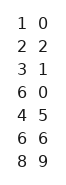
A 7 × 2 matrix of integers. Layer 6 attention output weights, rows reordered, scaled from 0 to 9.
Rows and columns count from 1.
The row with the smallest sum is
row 1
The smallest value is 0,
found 2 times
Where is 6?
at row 4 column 1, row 6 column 1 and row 6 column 2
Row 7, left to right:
8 9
